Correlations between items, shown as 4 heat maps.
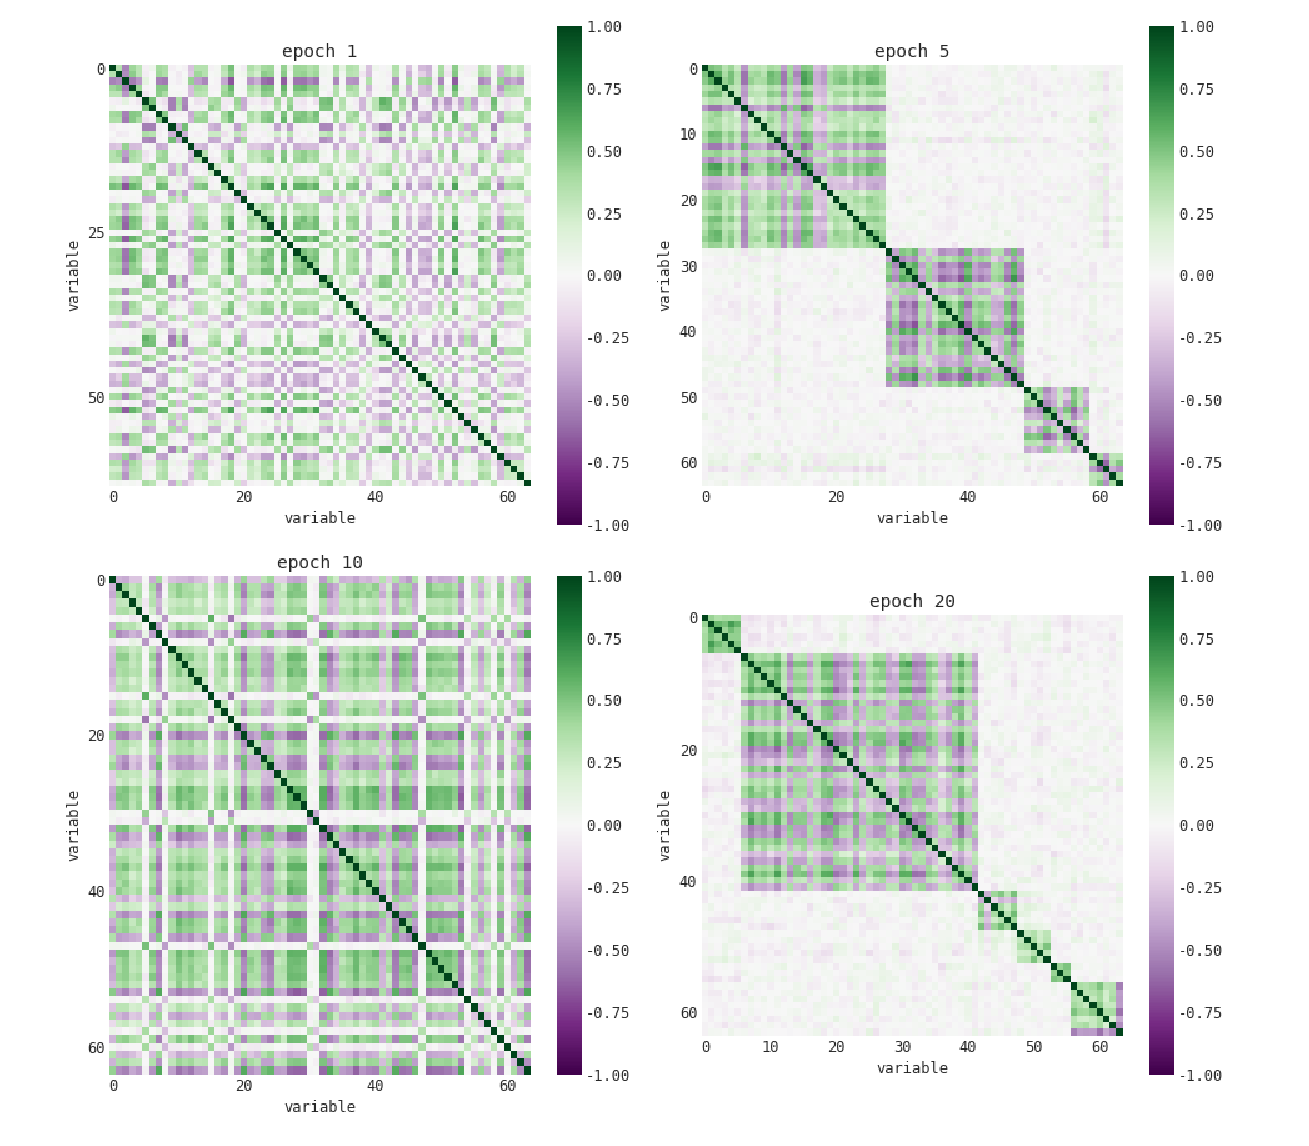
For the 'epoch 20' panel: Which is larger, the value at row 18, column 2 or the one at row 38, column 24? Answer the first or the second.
the first
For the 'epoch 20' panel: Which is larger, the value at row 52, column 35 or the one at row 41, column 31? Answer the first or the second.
the first
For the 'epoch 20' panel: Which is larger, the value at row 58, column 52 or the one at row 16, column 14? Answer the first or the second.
the first
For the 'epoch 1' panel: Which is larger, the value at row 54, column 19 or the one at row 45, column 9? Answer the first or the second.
the first
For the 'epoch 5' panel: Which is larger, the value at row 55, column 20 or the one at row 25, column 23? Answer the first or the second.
the second
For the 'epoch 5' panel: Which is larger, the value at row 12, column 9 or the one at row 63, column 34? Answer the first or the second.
the second
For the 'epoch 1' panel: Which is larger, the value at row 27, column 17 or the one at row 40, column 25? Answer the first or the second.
the second
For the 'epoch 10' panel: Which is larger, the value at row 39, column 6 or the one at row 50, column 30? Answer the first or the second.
the first
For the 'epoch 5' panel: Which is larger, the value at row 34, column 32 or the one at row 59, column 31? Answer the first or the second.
the first
